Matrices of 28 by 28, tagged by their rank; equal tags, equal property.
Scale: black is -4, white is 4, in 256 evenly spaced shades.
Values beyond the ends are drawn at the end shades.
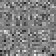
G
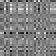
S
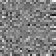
G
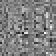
G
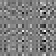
S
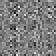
G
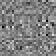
G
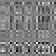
S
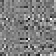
G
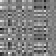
S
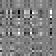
S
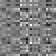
S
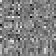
G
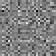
G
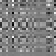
S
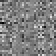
G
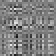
S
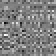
G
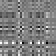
S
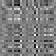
S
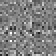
G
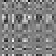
S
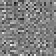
G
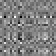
S
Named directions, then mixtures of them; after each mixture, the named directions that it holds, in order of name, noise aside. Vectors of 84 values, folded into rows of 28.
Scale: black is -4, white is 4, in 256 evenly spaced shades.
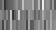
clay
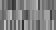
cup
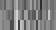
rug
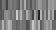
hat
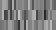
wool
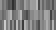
cup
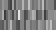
clay, wool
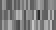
hat, wool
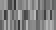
cup, wool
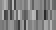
wool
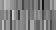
clay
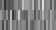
clay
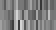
rug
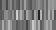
hat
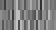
clay, rug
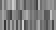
cup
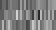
hat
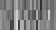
rug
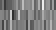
clay
